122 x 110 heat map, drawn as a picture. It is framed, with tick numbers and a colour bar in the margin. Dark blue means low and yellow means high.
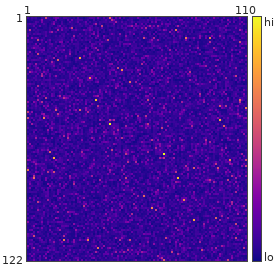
There are no regular stripes. No seam splits the table. A half turn leaves it unchanged. Most values sit low, with a long tail of high ones. The grain is fine, like static. Overall the values sit about 10% of the way up the scale.
